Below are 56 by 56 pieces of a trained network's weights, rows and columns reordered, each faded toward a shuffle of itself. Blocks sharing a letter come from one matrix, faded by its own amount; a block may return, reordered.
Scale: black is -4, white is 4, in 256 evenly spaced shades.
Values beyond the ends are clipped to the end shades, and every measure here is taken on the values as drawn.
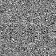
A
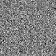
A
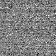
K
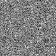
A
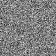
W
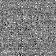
K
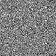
A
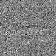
A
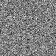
W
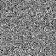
A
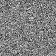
W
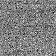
K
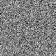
A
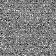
K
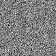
W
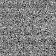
K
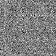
A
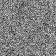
W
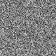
W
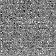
K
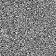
A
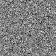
W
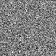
W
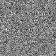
A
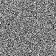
W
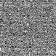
K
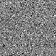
A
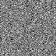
A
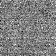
K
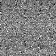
K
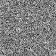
W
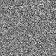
W
